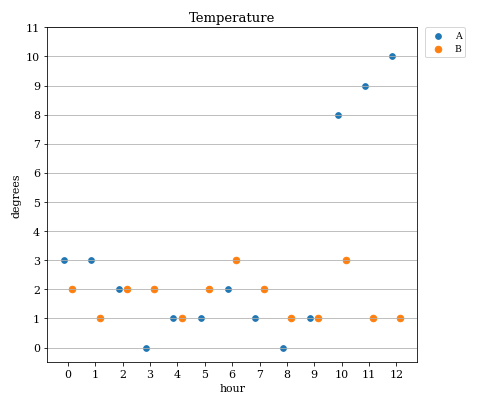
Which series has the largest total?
A
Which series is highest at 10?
A
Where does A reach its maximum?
12
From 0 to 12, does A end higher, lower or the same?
higher
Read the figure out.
Title: Temperature
x-axis: hour, ticks 0 1 2 3 4 5 6 7 8 9 10 11 12
y-axis: degrees, ticks 0 1 2 3 4 5 6 7 8 9 10 11
Legend: A, B
Values:
A: 3 3 2 0 1 1 2 1 0 1 8 9 10
B: 2 1 2 2 1 2 3 2 1 1 3 1 1
